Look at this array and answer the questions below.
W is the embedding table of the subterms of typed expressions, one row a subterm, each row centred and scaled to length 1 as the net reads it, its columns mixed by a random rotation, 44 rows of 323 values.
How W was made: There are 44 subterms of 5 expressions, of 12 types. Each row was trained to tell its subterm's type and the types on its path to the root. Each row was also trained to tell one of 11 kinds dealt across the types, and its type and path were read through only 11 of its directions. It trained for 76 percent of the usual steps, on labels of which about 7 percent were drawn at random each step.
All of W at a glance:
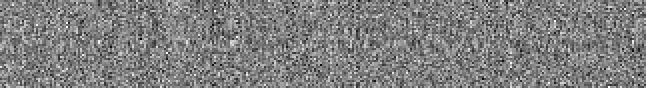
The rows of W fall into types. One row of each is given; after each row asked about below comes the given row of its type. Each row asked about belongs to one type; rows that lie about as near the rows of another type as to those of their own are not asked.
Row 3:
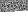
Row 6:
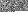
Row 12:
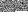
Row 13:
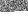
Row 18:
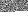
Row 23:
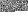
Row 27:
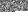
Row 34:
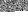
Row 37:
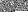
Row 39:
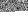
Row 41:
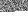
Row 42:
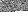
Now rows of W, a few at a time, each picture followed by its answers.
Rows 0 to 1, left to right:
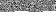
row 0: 6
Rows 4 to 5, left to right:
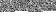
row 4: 6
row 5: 13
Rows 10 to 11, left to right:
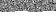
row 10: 12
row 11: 34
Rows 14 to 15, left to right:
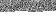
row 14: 6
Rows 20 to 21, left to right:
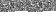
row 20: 12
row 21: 12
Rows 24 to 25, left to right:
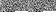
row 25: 41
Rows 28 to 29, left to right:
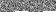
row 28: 13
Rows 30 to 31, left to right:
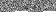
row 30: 13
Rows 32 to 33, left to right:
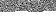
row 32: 3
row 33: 41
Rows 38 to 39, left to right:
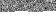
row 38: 23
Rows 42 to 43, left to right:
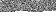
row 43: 18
